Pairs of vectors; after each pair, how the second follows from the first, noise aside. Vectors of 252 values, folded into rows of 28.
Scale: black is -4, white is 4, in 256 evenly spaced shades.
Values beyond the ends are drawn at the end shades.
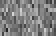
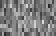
reversed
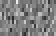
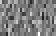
reversed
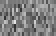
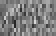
sign-scrambled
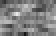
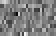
sign-scrambled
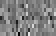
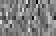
reversed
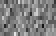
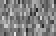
sign-scrambled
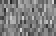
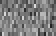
reversed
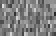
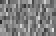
reversed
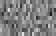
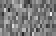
sign-scrambled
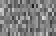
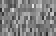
sign-scrambled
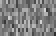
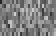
reversed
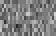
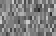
reversed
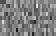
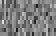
sign-scrambled
